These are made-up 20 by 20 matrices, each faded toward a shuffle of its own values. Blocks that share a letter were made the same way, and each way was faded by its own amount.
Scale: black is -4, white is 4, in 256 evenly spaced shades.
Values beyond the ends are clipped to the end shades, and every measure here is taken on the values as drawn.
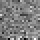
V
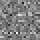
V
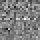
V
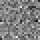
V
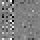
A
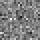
V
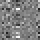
A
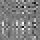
A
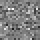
V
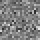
V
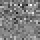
V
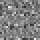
V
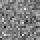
V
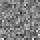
V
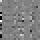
A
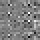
A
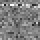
V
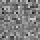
V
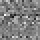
V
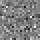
V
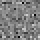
V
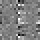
A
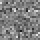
V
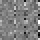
A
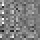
A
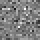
V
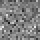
V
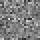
V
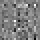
A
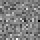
V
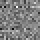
V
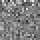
V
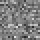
V
